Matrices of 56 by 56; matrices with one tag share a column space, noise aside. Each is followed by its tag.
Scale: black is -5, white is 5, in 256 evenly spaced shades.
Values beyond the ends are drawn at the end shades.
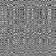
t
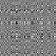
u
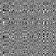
u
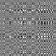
u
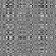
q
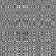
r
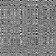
t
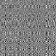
r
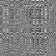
t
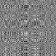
r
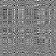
t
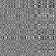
q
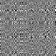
u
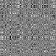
q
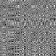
r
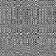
t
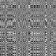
r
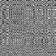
t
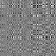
q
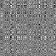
q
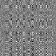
r
